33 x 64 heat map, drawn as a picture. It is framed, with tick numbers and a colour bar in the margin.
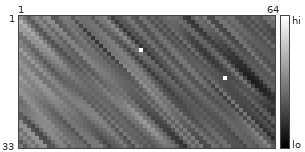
Slope: up to the left. Lone odd cells: 2, each higher than its neighbours. Grain: diagonal, down to the right. Odd rows or columns: none.
